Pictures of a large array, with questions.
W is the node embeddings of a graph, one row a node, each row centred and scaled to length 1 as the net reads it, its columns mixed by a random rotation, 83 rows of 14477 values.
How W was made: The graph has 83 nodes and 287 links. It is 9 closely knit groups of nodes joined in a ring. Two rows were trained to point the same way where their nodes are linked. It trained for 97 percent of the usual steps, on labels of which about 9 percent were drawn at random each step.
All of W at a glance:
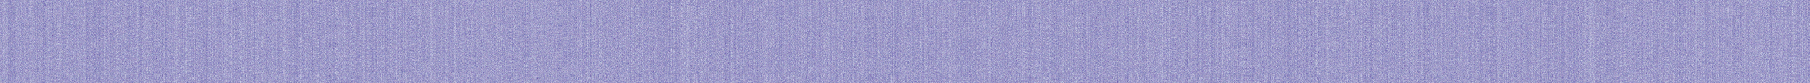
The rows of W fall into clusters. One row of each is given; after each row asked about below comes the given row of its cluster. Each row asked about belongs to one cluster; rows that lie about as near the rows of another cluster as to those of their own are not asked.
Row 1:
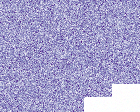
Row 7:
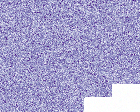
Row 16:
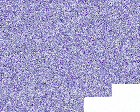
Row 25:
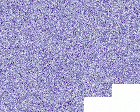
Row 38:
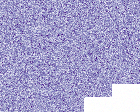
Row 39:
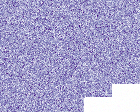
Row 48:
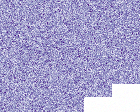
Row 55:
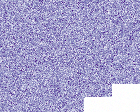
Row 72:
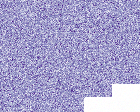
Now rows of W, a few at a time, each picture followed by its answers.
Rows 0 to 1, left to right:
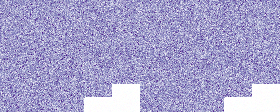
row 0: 39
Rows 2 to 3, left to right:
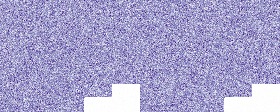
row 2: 48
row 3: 16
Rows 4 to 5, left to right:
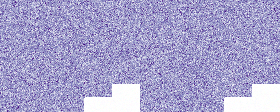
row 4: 39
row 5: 25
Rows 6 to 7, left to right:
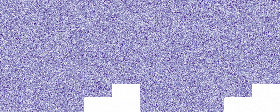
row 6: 72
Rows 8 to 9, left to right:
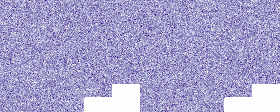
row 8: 7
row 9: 16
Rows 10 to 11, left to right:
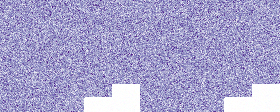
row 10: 7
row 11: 1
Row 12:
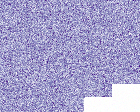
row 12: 7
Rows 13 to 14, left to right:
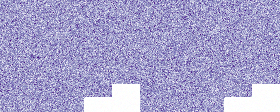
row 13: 72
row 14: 7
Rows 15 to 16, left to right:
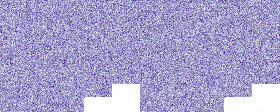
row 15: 7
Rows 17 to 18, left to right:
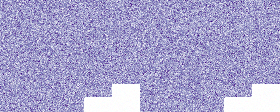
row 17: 38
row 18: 38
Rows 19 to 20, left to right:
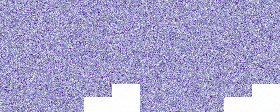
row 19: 72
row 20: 55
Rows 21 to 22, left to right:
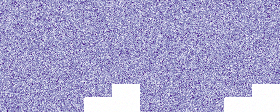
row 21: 39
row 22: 38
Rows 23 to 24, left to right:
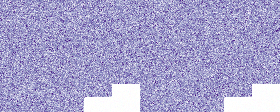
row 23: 16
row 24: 55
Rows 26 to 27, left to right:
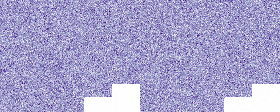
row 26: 25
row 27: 38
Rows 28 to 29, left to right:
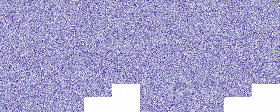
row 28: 1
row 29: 16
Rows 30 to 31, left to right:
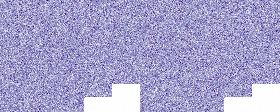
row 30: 48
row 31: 55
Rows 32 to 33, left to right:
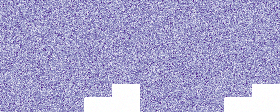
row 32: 38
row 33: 25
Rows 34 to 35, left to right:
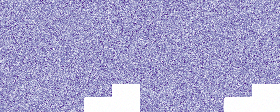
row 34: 55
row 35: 16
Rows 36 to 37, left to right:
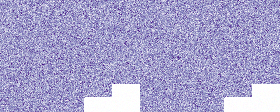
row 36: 48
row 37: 72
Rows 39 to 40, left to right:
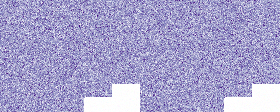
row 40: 39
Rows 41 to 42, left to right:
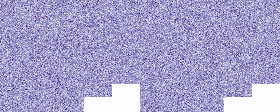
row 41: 72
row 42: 39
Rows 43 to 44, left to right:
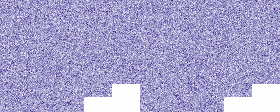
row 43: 25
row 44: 25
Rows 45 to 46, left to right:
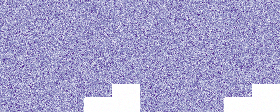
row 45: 39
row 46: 39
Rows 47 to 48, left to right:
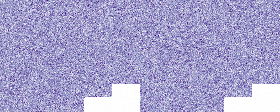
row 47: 48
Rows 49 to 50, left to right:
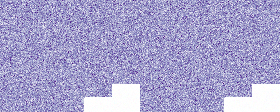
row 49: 7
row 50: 72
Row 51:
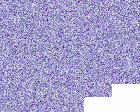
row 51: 16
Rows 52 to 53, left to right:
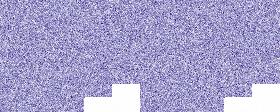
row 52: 55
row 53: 39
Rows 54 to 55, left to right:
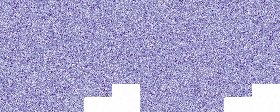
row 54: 7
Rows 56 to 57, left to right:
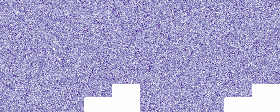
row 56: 55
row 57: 38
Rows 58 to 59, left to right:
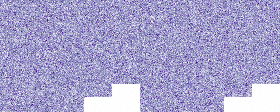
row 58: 16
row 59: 25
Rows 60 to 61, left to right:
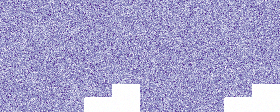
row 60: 7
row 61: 48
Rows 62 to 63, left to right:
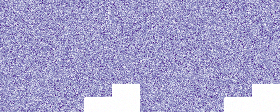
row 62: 55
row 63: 55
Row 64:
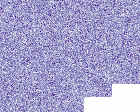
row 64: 7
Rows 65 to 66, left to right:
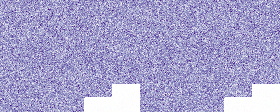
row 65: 1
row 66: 48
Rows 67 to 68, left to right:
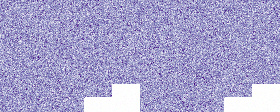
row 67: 72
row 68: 25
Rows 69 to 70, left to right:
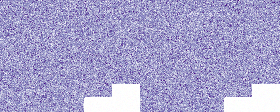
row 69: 16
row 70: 72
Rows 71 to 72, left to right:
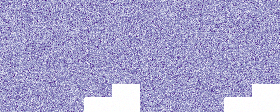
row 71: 7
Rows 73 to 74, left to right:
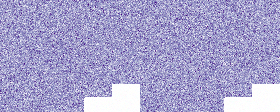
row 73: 48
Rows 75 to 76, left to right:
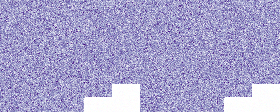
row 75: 39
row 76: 39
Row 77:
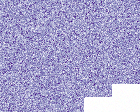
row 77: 38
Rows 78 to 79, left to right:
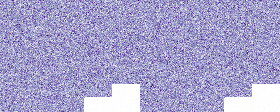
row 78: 38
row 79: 1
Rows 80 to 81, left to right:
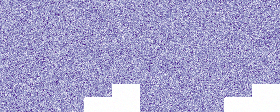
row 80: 39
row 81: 38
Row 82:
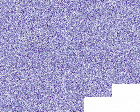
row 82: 1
